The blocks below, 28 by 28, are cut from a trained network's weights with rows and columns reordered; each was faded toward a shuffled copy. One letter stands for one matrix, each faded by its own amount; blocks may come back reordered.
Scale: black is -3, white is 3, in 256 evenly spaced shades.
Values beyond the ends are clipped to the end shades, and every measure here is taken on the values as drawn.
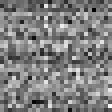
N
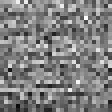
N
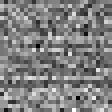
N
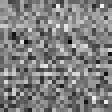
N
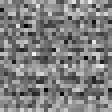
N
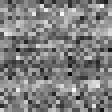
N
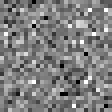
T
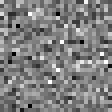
T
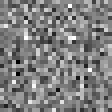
T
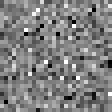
T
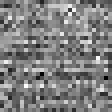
N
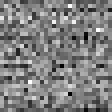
N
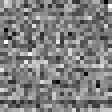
N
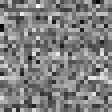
N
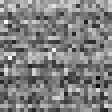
N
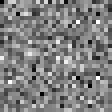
T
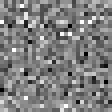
T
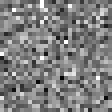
T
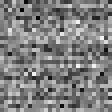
N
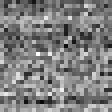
N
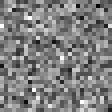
T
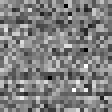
N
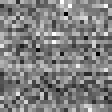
N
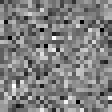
T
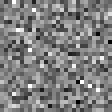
T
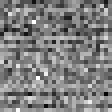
N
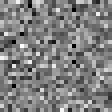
T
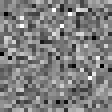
T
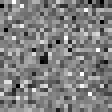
T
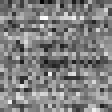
N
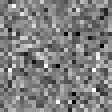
T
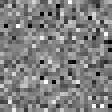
T
